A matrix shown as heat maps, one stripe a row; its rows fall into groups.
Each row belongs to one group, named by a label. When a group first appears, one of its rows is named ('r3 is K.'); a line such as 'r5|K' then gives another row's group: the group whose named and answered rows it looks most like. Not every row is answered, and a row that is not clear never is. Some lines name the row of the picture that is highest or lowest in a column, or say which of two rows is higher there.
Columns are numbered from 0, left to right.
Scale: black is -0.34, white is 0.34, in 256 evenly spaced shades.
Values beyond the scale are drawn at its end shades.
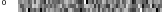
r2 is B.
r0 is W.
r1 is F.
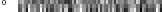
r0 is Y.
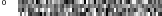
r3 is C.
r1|F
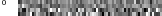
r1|C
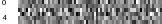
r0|Y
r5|W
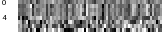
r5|B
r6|F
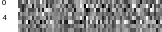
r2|Y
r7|B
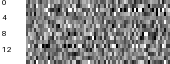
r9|W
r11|F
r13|Y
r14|B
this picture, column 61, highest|14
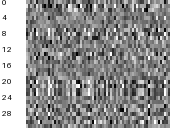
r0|B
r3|W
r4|C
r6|F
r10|Y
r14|B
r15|F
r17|C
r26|B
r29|B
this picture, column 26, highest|21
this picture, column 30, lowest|1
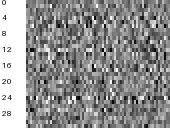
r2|B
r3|Y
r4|W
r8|Y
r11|W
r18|F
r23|F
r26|Y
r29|Y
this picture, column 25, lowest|20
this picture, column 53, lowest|24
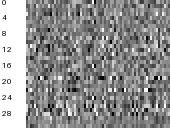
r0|W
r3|Y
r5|W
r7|C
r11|C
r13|F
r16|W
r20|Y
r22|Y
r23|C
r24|W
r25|C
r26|C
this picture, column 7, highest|19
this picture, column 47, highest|3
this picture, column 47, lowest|19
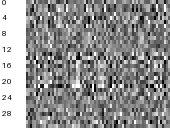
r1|C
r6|C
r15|B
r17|B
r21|W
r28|Y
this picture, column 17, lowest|21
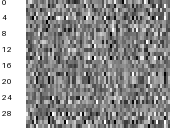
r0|Y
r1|C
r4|C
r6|F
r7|F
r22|W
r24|Y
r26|C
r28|Y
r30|C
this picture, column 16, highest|4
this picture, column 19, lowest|30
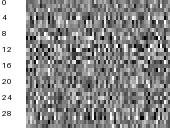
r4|B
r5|C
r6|C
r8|W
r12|B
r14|B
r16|Y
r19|F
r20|F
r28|W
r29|W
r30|C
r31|F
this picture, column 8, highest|13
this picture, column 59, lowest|9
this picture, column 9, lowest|13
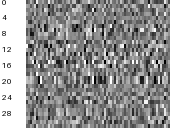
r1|B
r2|W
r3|C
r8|C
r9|C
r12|C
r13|F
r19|W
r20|W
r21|Y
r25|Y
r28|C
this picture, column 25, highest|16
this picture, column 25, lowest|6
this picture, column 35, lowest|13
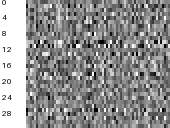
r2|C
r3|F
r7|B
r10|W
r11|B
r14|B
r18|W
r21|F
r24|B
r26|W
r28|Y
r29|C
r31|B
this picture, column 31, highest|8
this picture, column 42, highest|10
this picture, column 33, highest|18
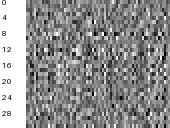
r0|F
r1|F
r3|B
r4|C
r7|W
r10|W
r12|W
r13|B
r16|C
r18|C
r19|B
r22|B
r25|B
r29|B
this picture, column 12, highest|24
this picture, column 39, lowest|8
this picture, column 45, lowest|8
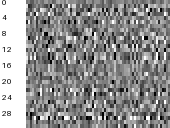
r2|F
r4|B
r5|F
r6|B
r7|Y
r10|C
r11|F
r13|C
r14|C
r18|Y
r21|W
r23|W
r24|W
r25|C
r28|C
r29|F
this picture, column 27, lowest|29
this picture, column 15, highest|14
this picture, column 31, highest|3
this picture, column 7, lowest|7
